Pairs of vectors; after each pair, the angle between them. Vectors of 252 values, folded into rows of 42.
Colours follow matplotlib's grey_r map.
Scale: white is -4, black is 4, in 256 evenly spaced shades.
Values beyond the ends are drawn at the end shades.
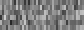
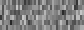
nearly parallel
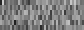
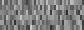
partly aligned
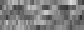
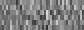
orthogonal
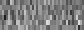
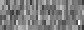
partly aligned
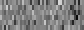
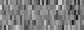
nearly parallel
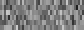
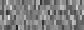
nearly opposite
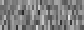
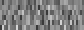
nearly opposite
